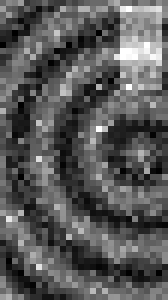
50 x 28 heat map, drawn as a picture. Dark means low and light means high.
Ninth with the highest average: top right. Odd patch: higher, in the top right. Rings: centred on the middle right.
